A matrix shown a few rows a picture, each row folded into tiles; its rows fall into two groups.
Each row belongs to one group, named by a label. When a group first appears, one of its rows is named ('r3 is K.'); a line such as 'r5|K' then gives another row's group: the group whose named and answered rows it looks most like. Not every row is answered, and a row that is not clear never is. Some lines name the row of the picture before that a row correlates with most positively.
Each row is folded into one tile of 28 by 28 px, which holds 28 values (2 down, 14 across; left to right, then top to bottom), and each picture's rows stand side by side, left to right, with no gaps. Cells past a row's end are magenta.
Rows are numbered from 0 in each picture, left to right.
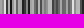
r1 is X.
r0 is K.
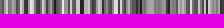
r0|X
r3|K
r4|K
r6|X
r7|K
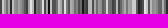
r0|K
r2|K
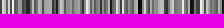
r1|X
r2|X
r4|X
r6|K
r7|X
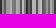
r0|X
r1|X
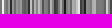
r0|K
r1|X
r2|X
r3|X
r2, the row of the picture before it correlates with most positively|1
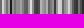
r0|K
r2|K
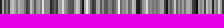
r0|X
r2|X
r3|K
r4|X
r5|X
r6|X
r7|X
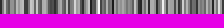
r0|X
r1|K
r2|X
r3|K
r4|X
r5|X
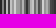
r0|X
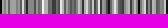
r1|K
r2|X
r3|K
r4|K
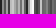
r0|X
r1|K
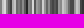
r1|K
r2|X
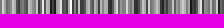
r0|K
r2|K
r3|X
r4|K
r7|K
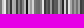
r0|K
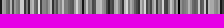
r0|X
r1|X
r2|X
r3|K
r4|K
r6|K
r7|K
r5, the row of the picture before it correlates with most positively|1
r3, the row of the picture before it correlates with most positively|2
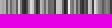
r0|K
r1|K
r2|K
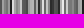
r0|K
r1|K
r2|X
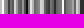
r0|K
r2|X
